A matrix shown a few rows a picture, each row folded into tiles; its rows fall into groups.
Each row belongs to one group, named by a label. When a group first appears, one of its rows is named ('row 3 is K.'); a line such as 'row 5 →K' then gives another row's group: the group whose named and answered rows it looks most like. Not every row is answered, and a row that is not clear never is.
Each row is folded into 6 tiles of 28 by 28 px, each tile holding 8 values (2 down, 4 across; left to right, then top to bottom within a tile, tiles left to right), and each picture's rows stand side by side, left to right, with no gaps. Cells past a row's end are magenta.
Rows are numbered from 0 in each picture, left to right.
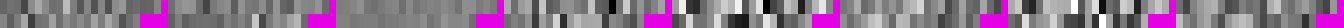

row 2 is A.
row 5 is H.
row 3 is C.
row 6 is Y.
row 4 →Y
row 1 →A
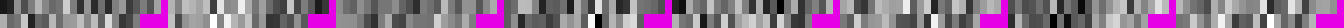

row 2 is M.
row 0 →C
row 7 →Y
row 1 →H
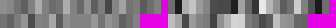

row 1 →A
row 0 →C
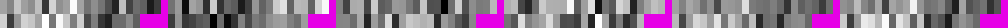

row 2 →C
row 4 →H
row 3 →Y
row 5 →H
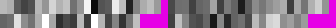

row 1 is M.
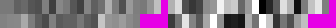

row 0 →M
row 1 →Y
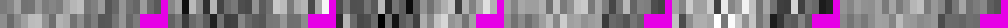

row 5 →H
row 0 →H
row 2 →M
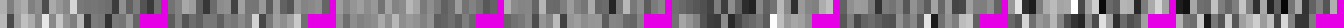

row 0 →H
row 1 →A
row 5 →A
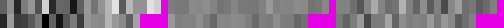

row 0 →M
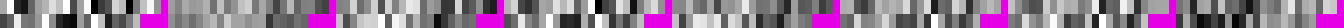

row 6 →Y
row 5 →Y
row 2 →H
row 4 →H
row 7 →M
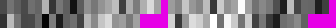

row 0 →M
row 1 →H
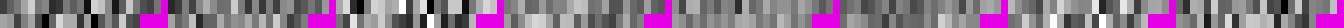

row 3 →H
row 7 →C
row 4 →A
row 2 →Y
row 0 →A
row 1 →C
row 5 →M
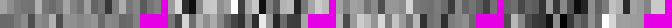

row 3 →M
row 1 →Y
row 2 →H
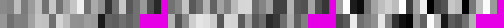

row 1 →H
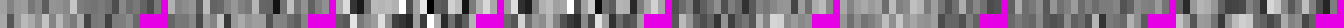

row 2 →Y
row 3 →Y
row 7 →A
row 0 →H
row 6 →A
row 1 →C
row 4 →M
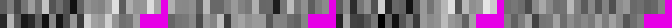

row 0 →M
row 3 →C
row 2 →M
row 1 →C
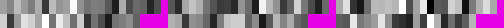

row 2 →Y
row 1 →A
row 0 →H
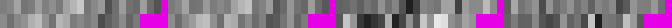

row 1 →H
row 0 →H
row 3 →A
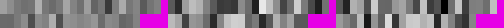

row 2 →C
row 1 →A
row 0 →C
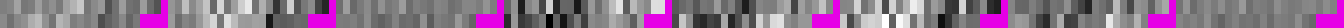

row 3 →M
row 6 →M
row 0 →H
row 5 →H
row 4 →M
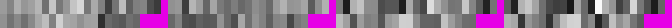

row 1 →M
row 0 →H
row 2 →A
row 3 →A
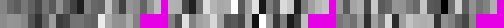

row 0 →M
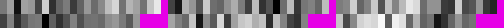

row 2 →H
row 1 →C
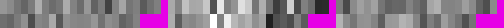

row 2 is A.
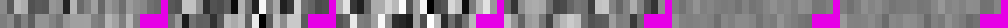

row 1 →A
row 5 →A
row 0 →A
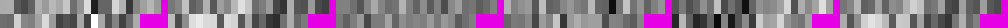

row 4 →M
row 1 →H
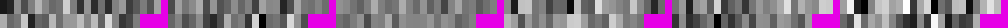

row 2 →C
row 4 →M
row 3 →A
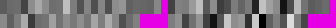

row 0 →C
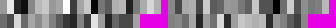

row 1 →C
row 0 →Y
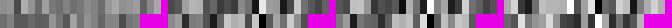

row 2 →A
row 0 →M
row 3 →Y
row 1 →A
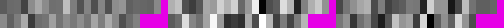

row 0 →C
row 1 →Y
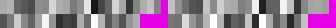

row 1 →Y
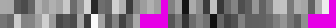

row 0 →Y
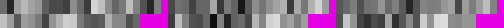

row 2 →M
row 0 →A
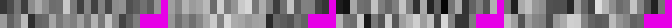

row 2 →C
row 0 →C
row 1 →H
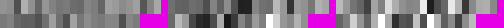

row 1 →M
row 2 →Y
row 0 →M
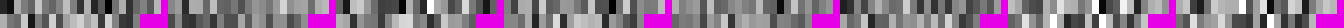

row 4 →C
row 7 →Y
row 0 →C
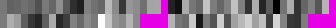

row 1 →C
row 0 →M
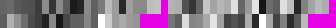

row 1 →Y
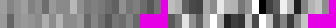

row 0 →H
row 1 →Y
